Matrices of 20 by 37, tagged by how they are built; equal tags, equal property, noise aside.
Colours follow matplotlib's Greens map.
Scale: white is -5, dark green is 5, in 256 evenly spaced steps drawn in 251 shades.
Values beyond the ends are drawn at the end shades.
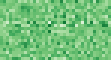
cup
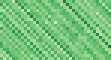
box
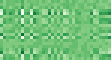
cup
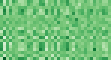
cup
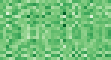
cup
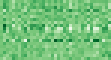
cup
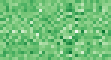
cup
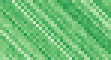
box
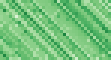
box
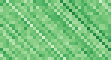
box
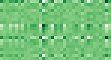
cup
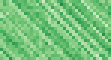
box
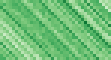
box
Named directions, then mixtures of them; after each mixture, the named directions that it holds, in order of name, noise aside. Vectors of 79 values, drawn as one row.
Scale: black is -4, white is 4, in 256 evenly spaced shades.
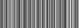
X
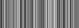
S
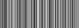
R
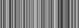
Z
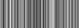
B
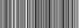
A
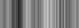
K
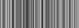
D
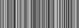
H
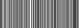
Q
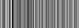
D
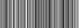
A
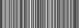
Q, S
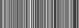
Q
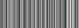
X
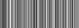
B, R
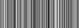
H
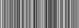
S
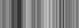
K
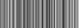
A, D, X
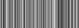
B, Z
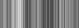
K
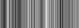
K, R, Z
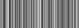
D, R, Z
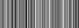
A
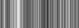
K, S
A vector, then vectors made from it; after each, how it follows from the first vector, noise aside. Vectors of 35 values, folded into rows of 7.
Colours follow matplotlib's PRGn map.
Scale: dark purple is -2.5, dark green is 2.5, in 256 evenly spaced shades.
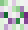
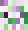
negated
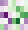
sign-scrambled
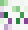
partly zeroed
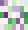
negated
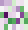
negated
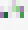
partly zeroed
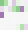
partly zeroed
